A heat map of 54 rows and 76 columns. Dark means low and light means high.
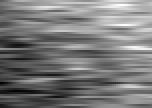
The grain runs across in streaks. The field climbs toward the top right. The halves do not mirror each other. The top right is the ninth with the highest average.
